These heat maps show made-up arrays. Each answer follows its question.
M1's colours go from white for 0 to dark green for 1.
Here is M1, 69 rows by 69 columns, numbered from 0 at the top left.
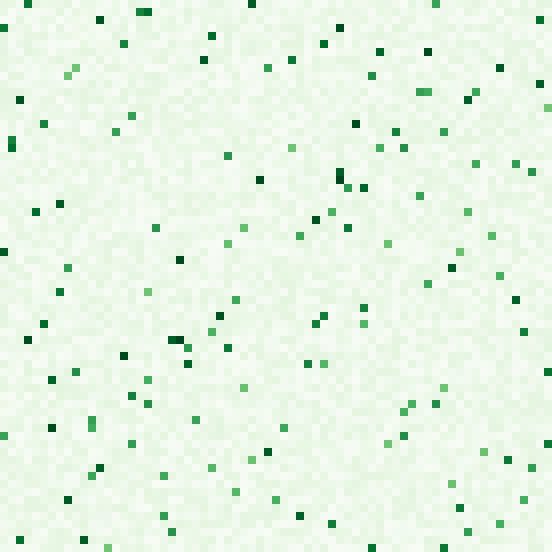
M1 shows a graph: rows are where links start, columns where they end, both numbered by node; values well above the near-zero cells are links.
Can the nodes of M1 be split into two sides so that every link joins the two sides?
yes
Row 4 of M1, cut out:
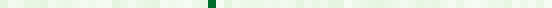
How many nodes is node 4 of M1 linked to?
1
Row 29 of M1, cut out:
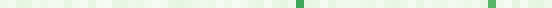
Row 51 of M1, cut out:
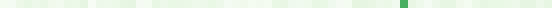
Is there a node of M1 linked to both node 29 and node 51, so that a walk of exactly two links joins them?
no
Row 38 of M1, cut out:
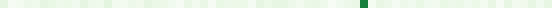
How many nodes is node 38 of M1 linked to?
1
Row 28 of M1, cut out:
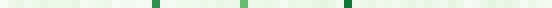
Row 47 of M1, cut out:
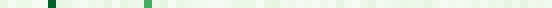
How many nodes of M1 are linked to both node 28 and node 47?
0
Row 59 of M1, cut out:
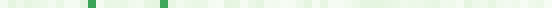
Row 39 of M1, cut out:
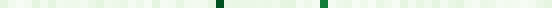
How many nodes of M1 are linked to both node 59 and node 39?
0
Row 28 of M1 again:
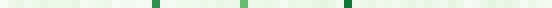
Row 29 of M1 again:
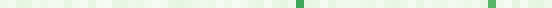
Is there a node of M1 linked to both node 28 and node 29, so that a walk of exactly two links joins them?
no
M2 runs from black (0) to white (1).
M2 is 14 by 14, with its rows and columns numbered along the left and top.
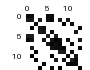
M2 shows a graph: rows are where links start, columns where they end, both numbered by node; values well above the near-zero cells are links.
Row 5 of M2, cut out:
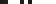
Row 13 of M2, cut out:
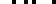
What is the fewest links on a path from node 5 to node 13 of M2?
1
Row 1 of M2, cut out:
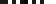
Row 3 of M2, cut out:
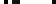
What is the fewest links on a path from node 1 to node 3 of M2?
2
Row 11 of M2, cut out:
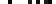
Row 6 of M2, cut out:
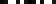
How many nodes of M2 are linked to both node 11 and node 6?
2
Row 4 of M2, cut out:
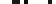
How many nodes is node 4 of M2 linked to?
10
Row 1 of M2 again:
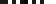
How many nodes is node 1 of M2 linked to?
7
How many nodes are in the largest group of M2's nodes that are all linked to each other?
6
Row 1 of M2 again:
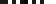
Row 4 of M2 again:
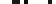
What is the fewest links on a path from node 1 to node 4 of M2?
1
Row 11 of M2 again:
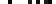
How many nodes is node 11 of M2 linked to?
9
